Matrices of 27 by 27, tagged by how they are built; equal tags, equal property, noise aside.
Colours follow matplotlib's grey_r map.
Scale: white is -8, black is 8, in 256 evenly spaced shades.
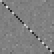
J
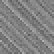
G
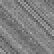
G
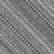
G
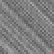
G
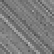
G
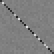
J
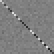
J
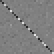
J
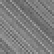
G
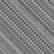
G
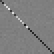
J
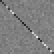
J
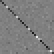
J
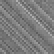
G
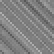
G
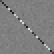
J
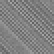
G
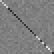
J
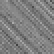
G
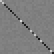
J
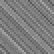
G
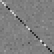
J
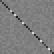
J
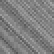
G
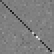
J
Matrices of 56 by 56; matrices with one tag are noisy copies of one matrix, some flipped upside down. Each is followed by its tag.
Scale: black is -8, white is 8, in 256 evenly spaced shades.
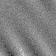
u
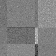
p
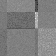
p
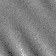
u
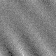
u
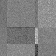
p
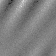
u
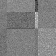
p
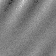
u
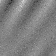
u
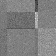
p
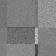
p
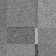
p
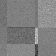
p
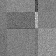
p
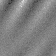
u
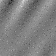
u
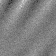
u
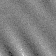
u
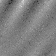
u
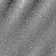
u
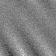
u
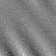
u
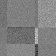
p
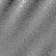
u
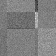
p
